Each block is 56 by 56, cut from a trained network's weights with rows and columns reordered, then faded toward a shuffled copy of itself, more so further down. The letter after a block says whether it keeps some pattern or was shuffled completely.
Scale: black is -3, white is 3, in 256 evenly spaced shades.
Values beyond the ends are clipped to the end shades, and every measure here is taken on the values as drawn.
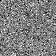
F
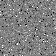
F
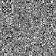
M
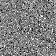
F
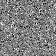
F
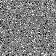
F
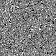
F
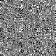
M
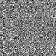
M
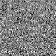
M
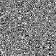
M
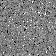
F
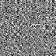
M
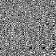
M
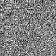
M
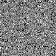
M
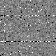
M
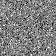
F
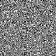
M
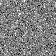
F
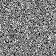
F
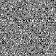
M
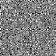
M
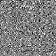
M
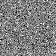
F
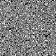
M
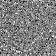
F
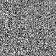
M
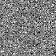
M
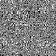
M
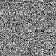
M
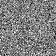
F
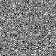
M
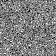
F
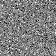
F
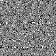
M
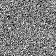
F
